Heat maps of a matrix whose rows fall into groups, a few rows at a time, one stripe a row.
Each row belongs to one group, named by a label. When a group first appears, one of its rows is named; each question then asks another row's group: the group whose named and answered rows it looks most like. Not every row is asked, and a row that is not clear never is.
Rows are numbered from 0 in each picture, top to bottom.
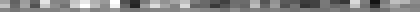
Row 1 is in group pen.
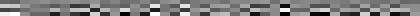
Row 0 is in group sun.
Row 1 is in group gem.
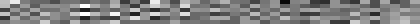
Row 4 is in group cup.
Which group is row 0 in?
gem
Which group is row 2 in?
cup
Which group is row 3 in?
pen
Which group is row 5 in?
pen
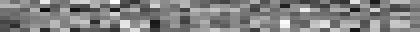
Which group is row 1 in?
gem
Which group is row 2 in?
cup
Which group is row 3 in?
pen
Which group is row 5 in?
sun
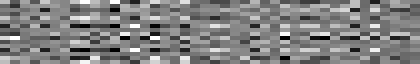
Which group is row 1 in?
sun
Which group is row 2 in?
cup
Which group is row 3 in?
sun
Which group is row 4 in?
pen
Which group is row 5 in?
pen
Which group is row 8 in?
sun
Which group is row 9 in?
gem
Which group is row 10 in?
sun
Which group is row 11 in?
pen
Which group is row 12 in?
cup
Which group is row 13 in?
sun
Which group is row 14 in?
gem
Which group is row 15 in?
pen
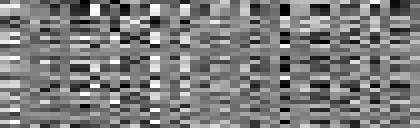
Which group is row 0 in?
cup
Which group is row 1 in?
gem
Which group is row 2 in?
gem
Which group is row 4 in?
sun
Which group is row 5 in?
cup
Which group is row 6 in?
sun
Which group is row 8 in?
gem
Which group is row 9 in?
pen
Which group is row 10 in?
gem
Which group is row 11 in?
sun
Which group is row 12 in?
pen
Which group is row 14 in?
gem
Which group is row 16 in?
gem
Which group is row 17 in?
gem
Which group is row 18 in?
pen
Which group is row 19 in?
sun
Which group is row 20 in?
gem
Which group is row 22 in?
cup
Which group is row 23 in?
pen
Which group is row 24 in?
gem
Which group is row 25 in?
pen
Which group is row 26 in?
cup
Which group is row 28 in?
sun
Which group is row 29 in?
sun
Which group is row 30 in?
gem
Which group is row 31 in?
cup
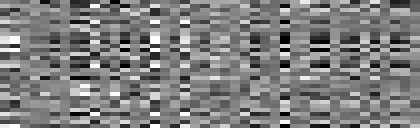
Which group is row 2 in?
sun
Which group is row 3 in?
cup
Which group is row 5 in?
gem
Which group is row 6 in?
sun
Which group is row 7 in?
pen
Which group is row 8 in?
gem
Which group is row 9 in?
gem
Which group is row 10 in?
gem
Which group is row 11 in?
sun
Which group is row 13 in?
sun
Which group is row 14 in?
cup
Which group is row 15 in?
gem
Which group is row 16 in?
gem
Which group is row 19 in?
cup
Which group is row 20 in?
sun
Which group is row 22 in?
sun
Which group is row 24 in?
gem
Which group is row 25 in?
sun
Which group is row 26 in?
sun
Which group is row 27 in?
sun
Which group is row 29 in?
pen
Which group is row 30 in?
sun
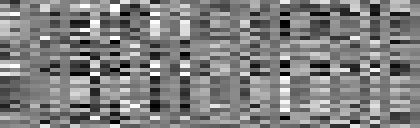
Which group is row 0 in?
sun
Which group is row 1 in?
pen
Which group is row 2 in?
pen
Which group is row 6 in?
gem
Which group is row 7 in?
pen
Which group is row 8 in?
gem
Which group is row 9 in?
pen
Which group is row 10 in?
cup
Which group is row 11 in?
cup
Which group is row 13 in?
cup
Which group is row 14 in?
sun
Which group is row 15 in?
gem
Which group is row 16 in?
gem
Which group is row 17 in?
cup
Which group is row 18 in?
gem
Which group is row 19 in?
sun
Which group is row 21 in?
sun
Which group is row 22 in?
sun
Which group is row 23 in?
sun
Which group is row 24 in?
sun
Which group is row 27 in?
sun
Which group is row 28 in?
cup
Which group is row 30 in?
cup
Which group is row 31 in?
pen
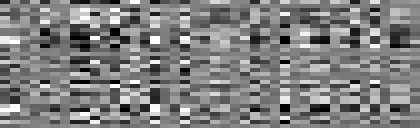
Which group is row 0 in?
cup
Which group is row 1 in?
pen
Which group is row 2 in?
pen
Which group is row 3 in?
sun
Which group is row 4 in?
pen
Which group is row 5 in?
pen
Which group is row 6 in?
gem
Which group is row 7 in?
cup
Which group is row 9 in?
gem
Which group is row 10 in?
gem
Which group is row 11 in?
cup
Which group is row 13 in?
pen
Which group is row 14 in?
cup
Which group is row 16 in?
sun
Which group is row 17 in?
cup
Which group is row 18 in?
sun
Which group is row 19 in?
pen
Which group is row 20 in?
cup
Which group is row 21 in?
pen
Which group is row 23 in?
cup
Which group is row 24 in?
sun
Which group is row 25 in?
sun
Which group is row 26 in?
gem
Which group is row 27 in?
gem
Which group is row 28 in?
pen
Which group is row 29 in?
sun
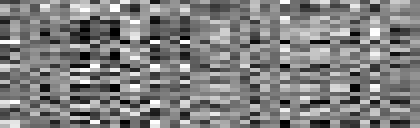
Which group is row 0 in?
sun
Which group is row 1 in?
pen
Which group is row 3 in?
pen
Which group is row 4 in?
sun
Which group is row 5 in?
cup
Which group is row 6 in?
cup
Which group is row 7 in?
cup
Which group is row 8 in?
cup
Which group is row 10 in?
gem
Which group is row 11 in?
sun
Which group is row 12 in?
sun
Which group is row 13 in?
cup
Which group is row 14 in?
cup
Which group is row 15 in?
sun
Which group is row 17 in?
pen
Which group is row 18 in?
cup
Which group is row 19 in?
sun
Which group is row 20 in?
pen
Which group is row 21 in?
cup
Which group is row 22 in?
cup
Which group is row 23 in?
pen
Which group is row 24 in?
cup
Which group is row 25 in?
gem
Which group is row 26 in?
pen
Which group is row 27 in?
sun
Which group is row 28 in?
cup
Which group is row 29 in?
sun
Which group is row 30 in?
gem
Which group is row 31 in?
gem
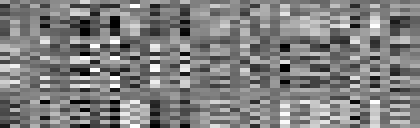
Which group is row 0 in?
pen
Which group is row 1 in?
cup
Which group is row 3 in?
sun
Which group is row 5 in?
cup
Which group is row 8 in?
cup
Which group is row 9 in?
pen
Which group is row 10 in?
pen
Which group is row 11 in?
gem
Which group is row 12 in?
gem
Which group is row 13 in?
cup
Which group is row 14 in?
pen
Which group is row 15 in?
sun
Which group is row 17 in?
gem
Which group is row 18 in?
cup
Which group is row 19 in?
pen
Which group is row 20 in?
gem
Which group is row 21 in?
pen
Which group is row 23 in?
sun
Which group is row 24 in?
pen
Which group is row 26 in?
sun
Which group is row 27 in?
cup
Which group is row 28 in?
sun
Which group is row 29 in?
cup
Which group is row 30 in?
sun
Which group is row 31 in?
cup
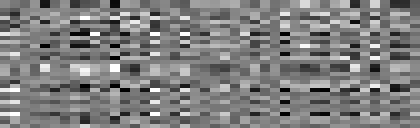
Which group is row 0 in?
cup
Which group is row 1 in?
cup
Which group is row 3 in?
sun
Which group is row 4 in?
pen
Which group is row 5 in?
cup
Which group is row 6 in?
sun
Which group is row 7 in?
cup
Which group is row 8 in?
gem
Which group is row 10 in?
gem
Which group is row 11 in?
cup
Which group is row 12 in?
pen
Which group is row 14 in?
cup
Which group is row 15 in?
pen
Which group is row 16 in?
pen
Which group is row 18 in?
pen
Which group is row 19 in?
pen
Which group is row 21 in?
cup
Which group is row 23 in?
pen
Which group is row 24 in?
sun
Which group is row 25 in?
gem
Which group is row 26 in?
pen
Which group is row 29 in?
cup
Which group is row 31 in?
pen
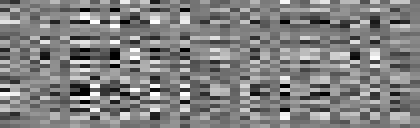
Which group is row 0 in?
sun
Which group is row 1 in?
pen
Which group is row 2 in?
cup
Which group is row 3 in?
pen
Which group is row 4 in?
pen
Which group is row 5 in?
gem
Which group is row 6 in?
pen
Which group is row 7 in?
pen
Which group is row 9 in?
cup
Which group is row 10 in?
pen
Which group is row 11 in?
pen
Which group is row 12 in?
cup
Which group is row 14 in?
cup
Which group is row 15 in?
pen
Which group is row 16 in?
cup
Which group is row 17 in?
pen
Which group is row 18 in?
pen
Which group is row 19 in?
sun
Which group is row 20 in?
sun
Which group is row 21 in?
gem
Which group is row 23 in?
gem
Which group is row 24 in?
pen
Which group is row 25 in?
cup
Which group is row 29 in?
sun
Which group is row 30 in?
pen
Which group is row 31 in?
sun
